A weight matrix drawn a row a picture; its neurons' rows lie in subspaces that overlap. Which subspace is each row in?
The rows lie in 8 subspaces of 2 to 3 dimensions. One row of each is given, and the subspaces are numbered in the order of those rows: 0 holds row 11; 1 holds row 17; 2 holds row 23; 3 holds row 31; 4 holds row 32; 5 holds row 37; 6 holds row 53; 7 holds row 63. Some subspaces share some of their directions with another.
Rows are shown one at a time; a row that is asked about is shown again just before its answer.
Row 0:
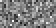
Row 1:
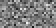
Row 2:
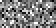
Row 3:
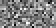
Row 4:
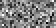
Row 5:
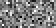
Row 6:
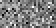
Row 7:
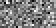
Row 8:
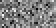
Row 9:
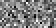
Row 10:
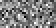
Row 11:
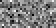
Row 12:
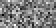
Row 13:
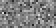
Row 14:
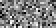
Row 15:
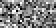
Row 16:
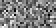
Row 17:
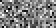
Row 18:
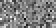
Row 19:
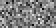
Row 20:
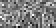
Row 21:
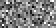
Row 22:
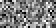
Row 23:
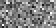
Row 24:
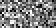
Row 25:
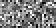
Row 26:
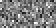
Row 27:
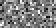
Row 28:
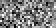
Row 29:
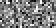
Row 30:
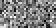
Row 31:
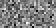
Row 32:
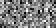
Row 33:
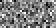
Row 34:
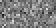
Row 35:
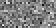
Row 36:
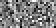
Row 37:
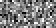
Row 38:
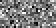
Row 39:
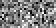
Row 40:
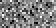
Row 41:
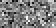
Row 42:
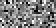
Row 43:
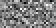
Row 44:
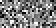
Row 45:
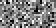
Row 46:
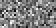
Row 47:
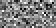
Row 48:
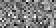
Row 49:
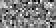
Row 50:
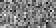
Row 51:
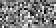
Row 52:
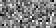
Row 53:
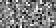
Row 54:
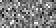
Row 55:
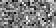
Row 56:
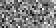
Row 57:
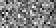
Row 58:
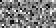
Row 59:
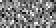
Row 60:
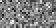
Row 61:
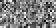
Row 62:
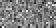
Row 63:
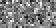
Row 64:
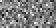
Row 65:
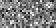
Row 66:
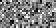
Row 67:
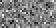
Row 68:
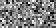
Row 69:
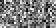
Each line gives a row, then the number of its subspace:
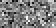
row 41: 7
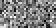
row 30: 4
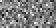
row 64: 2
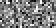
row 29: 6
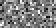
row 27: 4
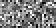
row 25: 1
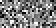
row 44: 1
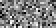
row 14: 1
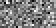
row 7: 2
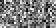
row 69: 4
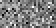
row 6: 3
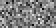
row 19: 7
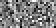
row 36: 6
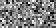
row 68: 2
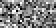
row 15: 0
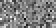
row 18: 4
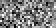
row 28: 0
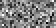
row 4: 6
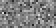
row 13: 7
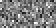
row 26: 5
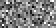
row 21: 2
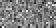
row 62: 1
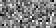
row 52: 6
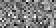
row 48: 2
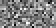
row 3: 3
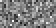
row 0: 5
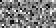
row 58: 0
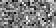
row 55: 7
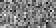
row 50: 5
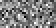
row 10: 2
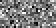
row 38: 1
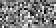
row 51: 1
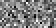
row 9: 2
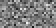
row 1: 3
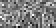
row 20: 1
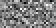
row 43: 3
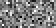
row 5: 6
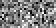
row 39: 1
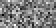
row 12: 0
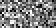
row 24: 5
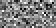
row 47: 3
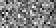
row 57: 2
